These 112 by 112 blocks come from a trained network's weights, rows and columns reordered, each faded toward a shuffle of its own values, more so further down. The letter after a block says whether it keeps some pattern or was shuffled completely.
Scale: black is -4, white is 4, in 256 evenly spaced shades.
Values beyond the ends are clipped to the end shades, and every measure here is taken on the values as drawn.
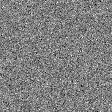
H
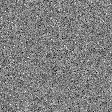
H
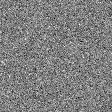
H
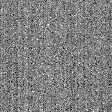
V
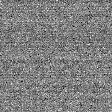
V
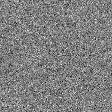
V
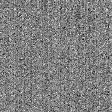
V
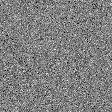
H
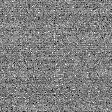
V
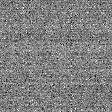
V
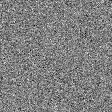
H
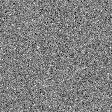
H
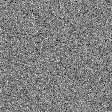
H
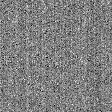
V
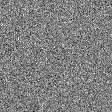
H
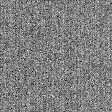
V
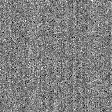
V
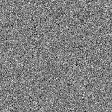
V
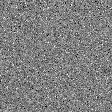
H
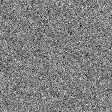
H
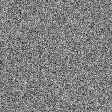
H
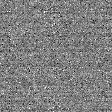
V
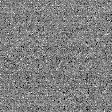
V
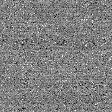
V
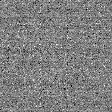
V
